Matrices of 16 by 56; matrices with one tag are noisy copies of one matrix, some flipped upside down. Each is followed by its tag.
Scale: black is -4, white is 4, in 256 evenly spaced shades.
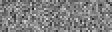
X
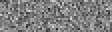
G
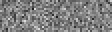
X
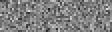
G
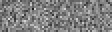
X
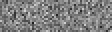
X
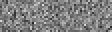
X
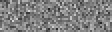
G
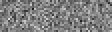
X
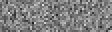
X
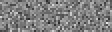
G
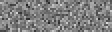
G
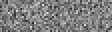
X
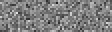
G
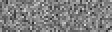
X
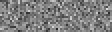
G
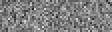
X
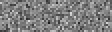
G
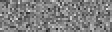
G
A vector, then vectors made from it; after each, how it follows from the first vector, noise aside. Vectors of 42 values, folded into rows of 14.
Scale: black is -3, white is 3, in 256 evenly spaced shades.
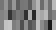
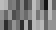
wrapped around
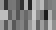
wrapped around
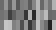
copied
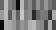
wrapped around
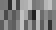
wrapped around
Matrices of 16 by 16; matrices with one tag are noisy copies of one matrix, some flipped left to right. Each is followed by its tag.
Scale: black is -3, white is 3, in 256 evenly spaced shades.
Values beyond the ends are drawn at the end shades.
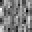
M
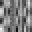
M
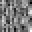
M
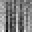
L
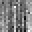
L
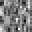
M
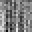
L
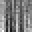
L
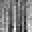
L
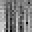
L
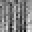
L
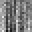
L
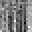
L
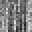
L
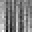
L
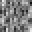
M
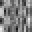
M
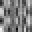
M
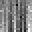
L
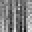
L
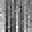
L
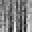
L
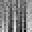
L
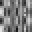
M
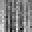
L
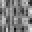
M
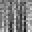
L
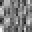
M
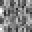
M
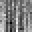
L
